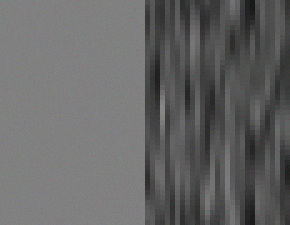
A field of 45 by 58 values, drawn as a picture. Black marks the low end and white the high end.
The table splits into one row of 2 panels. Panel 1,1: middling, flat. Panel 1,2: low, streaked downward.
